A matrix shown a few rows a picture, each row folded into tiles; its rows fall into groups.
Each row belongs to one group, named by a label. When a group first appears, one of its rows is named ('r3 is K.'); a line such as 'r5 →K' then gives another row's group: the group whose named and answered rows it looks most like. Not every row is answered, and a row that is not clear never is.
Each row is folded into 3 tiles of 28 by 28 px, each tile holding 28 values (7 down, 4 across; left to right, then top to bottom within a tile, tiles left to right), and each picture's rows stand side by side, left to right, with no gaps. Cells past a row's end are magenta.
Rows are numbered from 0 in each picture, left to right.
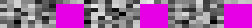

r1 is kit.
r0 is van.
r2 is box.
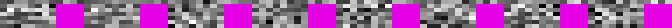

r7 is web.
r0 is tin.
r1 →tin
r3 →van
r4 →kit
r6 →tin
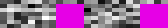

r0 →tin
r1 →web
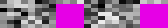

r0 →van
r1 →web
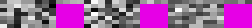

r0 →van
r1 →kit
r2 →tin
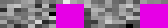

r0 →box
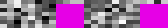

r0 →van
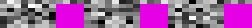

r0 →kit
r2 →kit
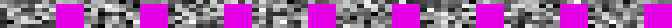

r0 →web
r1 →van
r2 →web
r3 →van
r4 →kit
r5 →web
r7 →box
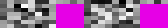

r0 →box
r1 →web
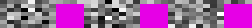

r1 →kit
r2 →van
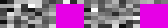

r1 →box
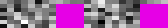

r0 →box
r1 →van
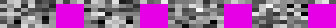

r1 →van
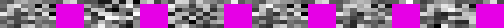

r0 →tin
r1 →web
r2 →kit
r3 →tin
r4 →tin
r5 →tin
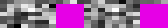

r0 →tin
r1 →van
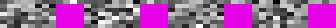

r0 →tin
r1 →web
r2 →tin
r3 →kit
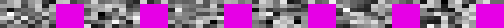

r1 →van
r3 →van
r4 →web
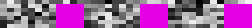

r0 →kit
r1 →web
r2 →web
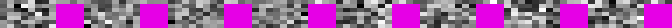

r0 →box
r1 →box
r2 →kit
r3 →box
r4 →kit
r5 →tin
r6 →web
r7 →kit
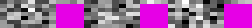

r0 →box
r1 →web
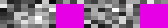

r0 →web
